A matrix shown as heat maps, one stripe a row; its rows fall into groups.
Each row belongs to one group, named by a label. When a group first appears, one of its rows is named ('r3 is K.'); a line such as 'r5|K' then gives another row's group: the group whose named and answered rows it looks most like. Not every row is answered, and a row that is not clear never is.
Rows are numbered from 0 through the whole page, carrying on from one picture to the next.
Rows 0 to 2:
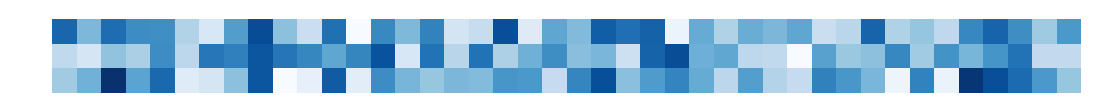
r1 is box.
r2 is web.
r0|web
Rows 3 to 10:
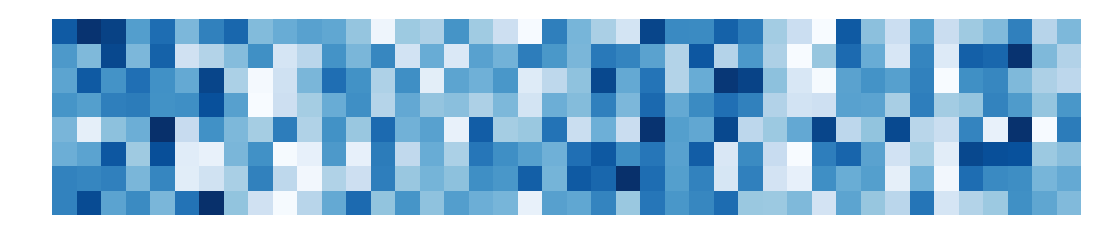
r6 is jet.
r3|jet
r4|web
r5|jet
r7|box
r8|web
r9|web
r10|jet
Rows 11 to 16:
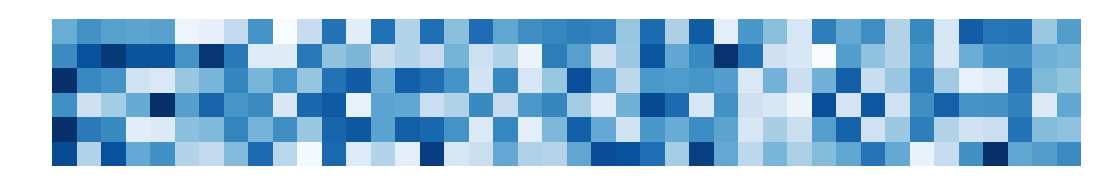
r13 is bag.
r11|web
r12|jet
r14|box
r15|bag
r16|web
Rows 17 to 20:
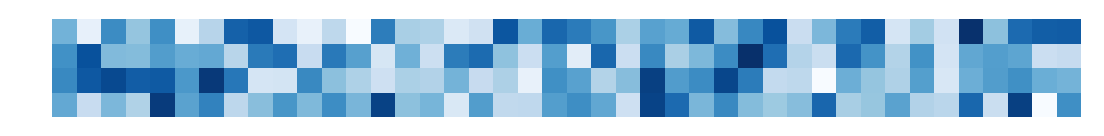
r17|web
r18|jet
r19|jet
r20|box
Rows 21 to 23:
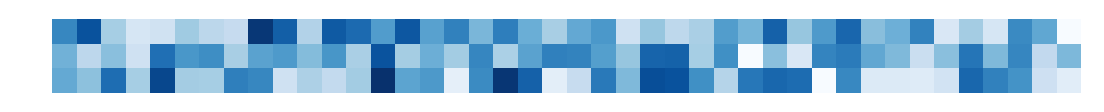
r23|web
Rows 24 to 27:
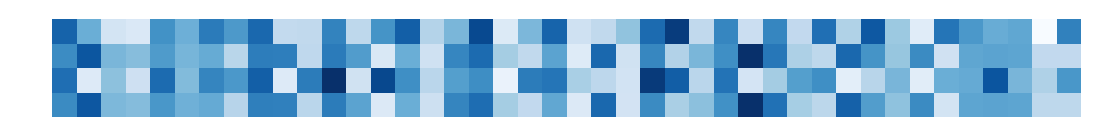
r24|box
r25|jet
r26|box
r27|jet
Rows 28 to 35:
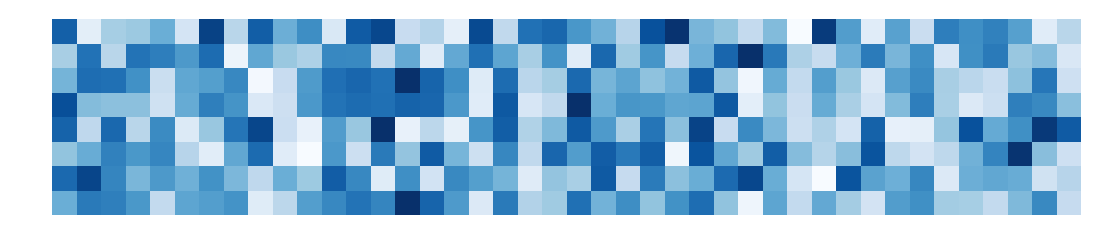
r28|box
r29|jet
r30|bag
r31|bag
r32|web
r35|bag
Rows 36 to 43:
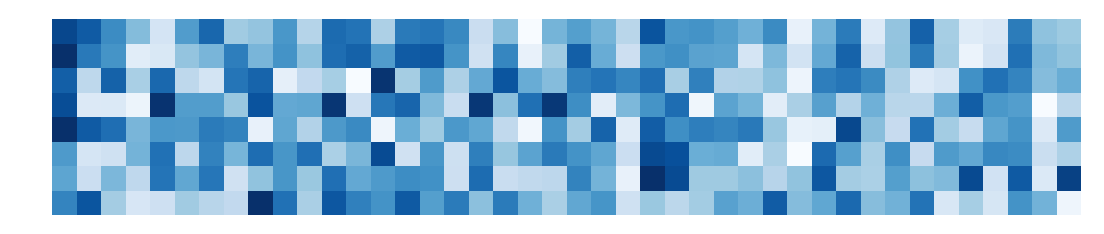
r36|bag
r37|bag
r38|web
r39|box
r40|jet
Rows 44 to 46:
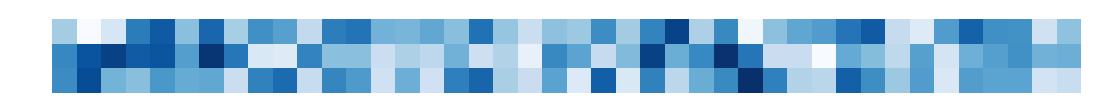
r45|jet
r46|jet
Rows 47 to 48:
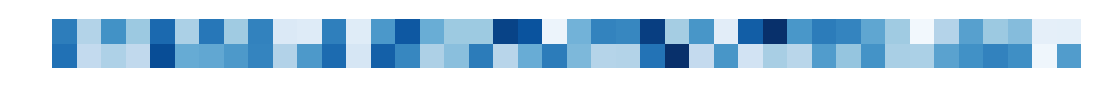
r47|web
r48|box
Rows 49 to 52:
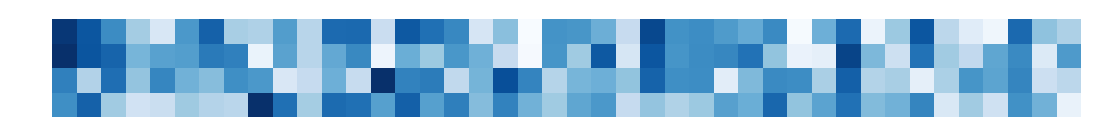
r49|bag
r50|jet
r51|web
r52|bag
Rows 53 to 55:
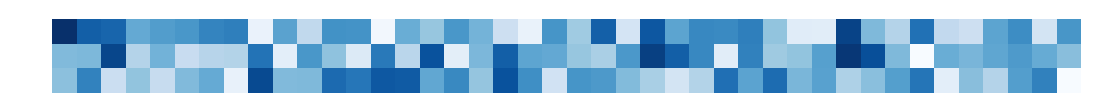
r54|web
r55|bag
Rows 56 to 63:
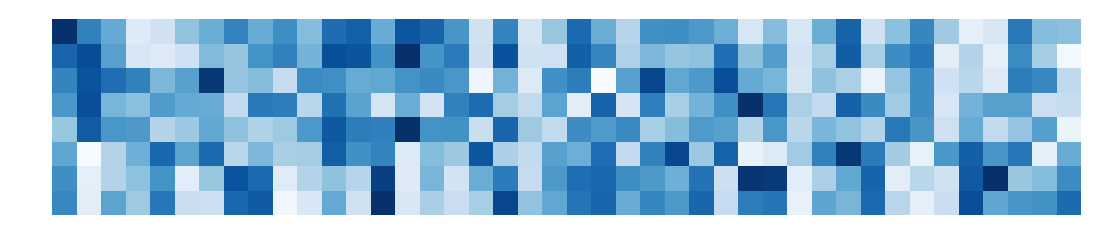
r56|bag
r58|bag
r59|jet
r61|box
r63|web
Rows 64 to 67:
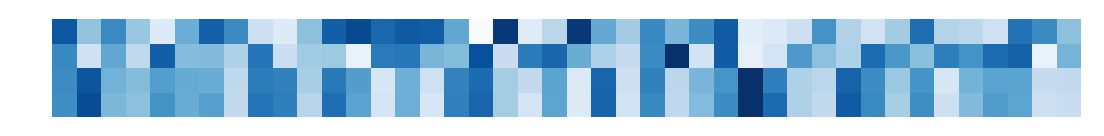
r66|jet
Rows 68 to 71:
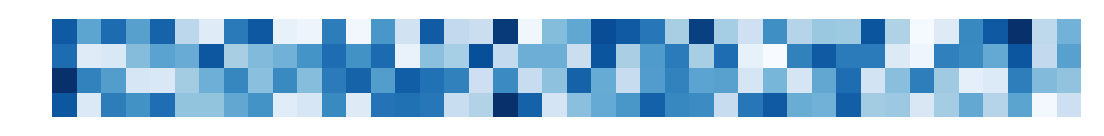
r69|box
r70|bag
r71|web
